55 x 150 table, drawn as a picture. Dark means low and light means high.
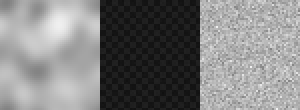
The table splits into one row of 3 panels. Panel 1,1: high, smooth. Panel 1,2: very low, checkered, faint in contrast. Panel 1,3: high, fine-grained.
